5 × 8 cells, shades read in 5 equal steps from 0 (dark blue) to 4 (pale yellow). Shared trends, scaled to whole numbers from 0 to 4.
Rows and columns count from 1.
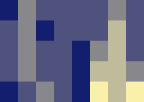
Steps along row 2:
up down up same same up down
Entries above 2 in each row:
0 1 1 2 3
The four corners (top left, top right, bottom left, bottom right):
0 1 0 4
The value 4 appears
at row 5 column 6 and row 5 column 8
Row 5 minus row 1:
0 -1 1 0 -1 3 1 3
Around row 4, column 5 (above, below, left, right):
0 0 1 3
